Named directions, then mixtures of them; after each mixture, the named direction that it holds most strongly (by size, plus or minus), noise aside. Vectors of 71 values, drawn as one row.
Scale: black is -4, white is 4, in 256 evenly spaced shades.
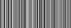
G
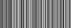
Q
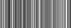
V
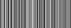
G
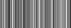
V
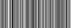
G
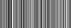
Q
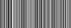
G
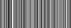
G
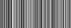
Q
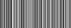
Q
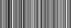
V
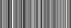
V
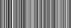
G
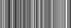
V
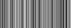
V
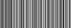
Q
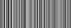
G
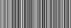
Q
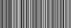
Q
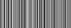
G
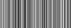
Q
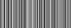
G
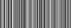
G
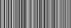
G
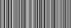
G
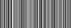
G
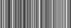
V
